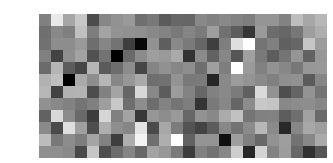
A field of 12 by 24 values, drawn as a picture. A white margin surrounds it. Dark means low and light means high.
Fine speckle covers the field. Overall the values sit about 50% of the way up the scale. No overall slope runs across the table.
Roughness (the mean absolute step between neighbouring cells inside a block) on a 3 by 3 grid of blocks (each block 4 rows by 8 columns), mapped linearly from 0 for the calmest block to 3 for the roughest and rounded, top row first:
1 0 1
3 0 0
3 3 2
